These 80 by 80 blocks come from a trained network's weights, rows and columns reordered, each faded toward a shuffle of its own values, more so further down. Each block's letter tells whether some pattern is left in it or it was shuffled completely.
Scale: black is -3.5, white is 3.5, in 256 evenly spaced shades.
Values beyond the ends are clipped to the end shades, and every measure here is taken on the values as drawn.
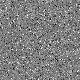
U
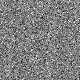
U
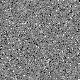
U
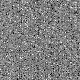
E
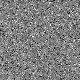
U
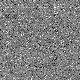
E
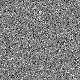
U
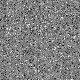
E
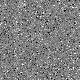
U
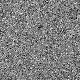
U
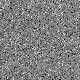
U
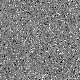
U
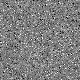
U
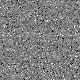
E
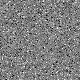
U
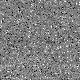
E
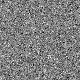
U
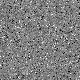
U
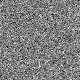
E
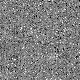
E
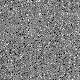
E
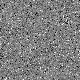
U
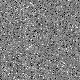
E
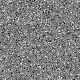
U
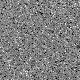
U
